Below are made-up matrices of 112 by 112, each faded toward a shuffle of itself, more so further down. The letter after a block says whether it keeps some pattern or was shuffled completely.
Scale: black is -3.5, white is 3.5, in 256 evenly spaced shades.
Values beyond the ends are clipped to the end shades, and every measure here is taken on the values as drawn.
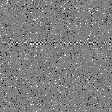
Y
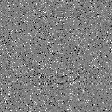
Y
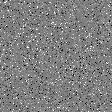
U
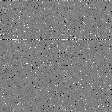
Y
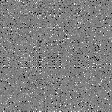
Y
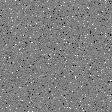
U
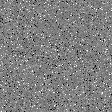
U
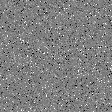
U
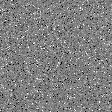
U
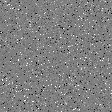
U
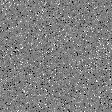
U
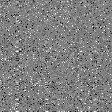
Y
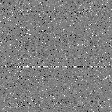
Y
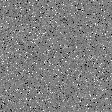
U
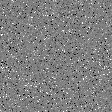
U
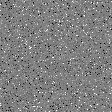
U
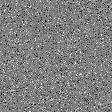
U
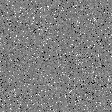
U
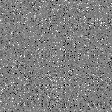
Y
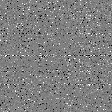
Y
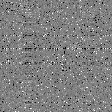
Y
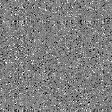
Y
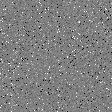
U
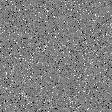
U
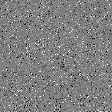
Y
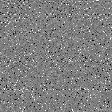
Y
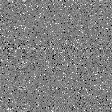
Y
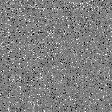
Y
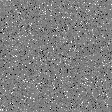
U
